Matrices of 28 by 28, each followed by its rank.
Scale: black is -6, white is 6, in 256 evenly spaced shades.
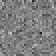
five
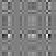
one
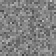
full rank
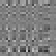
two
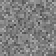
full rank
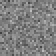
full rank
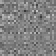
five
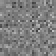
five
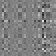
two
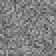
full rank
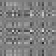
two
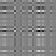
one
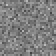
full rank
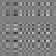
one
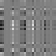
one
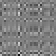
two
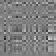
two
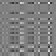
one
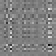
two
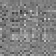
five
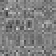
five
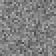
full rank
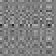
two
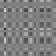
one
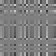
one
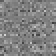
five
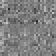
five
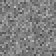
full rank
